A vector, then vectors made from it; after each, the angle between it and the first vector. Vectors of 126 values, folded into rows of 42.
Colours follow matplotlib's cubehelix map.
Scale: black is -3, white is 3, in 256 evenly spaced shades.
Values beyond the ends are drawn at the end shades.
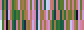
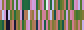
partly aligned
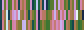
nearly opposite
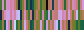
partly opposed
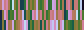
partly opposed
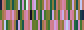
orthogonal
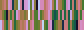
partly aligned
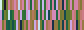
partly aligned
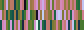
orthogonal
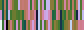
nearly parallel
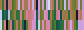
nearly parallel
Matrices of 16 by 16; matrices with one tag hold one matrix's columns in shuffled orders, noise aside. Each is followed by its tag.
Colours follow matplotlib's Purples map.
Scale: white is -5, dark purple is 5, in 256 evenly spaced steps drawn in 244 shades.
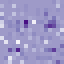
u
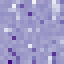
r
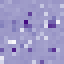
u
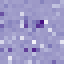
u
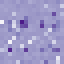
u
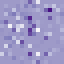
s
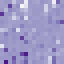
r
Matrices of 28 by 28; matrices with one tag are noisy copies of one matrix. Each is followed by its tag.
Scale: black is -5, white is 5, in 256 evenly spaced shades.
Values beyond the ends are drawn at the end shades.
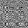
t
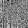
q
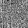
q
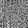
q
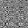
t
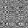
t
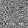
t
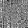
q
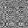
t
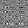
t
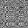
t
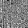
q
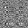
t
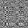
t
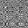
t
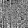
q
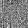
q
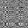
t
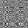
t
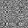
t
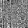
q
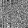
q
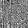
q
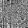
q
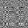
t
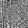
q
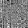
q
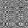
t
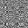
t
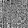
q
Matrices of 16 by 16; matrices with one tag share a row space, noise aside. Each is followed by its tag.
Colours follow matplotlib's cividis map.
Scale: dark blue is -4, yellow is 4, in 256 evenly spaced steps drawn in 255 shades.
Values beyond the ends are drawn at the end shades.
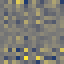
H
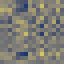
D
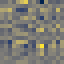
D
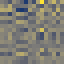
D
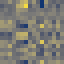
D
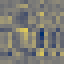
D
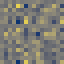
H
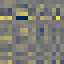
D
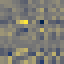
D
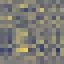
D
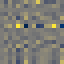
H
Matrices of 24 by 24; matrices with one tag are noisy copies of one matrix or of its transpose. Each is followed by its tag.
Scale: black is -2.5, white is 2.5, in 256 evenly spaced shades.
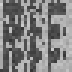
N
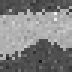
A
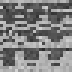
N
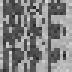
N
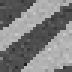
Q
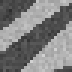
Q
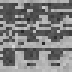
N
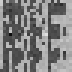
N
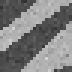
Q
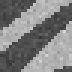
Q
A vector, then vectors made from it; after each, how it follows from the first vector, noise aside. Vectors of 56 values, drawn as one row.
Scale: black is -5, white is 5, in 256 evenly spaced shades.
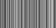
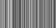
wrapped around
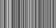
wrapped around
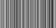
negated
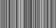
wrapped around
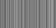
shrunk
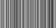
negated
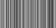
negated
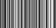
scaled up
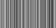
negated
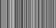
wrapped around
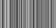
wrapped around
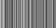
wrapped around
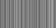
shrunk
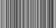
negated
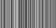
wrapped around
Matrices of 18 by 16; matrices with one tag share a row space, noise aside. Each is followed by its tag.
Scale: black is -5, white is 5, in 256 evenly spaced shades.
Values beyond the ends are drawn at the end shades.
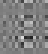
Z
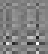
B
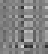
Z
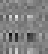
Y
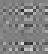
Z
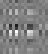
Y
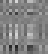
Y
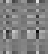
B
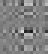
Z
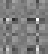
B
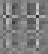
B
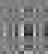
Z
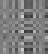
Z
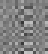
Z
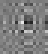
Z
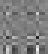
B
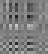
Y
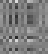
Y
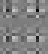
B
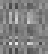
Y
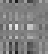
Y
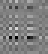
Y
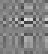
Z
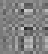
Z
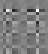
B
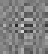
Z
